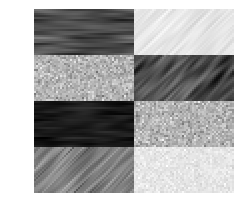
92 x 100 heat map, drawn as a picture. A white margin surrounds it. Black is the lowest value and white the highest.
The table splits into 4 rows of 2 panels. Panel 1,1: low, streaked across. Panel 1,2: very high, slanting up to the right, faint in contrast. Panel 2,1: high, fine-grained. Panel 2,2: low, slanting up to the right. Panel 3,1: very low, streaked across, faint in contrast. Panel 3,2: high, fine-grained. Panel 4,1: middling, slanting up to the right. Panel 4,2: very high, fine-grained, faint in contrast.
